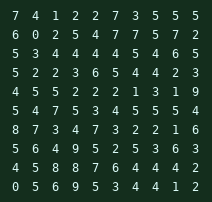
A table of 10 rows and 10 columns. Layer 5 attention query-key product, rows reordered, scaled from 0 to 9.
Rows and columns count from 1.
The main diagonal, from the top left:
7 0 4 3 2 4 2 3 4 2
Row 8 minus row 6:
0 2 -3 4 2 -2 0 -2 1 -1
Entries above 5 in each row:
2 4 1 1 1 1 4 3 4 2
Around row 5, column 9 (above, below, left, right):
2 5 3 9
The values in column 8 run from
2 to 5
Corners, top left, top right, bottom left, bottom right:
7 5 0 2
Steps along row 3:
down up same same same up down up down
